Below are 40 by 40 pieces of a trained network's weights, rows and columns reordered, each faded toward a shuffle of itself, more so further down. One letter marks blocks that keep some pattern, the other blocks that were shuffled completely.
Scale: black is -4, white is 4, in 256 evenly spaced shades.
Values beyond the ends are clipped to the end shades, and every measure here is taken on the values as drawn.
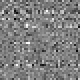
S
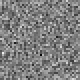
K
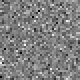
K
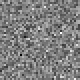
K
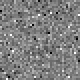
K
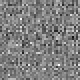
S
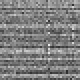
S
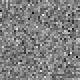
K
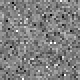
K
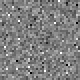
K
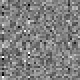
S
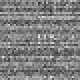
S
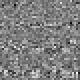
S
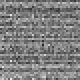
S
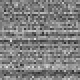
S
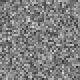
K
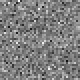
K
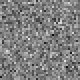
K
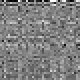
S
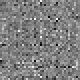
S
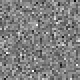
K
